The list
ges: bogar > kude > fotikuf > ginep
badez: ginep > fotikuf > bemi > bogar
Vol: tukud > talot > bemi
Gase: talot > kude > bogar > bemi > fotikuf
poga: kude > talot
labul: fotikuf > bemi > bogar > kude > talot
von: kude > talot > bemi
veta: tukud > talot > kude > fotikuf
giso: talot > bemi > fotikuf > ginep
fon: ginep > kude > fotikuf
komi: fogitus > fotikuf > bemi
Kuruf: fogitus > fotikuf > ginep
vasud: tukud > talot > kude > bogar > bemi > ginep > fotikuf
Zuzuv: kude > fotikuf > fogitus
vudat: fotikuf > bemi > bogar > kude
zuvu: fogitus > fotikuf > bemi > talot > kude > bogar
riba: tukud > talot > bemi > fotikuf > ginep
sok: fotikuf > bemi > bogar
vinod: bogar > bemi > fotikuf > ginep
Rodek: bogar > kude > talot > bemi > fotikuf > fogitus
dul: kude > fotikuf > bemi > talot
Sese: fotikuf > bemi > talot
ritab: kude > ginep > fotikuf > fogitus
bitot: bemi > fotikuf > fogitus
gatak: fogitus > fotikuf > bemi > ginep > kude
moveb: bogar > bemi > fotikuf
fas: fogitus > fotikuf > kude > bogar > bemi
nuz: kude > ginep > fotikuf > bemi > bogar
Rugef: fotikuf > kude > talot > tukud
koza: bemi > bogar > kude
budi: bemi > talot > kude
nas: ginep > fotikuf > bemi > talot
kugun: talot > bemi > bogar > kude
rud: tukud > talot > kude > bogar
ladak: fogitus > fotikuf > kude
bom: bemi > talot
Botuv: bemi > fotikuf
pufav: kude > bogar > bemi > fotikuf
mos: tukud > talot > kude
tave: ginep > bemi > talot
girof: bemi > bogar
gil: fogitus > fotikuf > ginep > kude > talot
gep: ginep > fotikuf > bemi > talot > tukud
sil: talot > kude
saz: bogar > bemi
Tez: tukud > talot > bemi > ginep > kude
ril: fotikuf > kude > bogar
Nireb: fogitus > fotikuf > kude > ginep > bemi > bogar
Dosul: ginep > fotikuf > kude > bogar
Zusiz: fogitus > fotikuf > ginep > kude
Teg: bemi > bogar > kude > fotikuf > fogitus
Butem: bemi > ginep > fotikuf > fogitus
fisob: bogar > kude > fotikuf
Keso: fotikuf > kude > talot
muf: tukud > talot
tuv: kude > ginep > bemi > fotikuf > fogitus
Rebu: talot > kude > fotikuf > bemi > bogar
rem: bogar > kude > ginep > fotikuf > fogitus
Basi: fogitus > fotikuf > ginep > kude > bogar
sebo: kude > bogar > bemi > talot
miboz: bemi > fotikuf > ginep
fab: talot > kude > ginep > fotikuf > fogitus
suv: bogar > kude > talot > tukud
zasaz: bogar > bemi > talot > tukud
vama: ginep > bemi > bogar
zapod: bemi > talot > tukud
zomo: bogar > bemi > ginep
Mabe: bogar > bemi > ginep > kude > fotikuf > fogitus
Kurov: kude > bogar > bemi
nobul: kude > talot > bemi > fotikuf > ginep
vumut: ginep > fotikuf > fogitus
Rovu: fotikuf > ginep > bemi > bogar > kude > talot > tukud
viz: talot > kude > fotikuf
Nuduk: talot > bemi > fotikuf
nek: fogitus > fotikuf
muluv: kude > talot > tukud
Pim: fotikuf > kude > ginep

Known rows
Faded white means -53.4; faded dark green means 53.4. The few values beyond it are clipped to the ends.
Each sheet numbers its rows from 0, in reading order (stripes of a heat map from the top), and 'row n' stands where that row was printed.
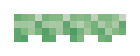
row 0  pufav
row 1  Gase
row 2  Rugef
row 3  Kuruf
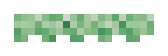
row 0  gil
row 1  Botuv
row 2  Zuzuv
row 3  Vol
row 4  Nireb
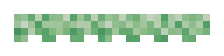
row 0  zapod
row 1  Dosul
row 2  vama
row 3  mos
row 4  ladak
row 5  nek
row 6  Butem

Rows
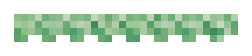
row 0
Rodek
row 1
gatak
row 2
Sese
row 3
bitot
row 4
sok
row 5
zomo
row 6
nas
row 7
muf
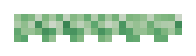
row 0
komi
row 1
bom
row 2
zasaz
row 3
tave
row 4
Mabe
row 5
Nuduk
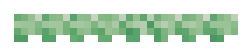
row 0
fisob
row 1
vudat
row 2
ges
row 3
tuv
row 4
saz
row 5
Keso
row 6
viz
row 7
ril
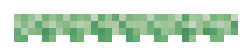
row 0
vumut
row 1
suv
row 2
dul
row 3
girof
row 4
zuvu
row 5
fab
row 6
poga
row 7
riba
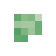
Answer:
nuz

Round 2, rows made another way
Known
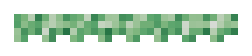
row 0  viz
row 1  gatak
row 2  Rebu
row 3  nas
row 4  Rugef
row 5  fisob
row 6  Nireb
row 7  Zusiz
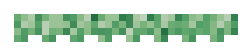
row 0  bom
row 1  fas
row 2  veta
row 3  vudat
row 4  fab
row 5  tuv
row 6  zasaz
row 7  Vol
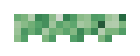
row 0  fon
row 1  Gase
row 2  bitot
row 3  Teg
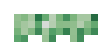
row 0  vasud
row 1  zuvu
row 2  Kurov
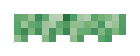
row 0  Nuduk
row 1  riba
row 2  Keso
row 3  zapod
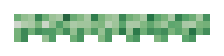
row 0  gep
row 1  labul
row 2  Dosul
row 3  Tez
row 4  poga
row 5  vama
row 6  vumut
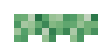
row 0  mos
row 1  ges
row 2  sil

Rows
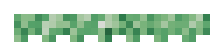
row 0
moveb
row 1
Kuruf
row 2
suv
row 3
dul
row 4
giso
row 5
tave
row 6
muf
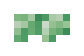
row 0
nuz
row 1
Pim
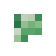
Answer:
rem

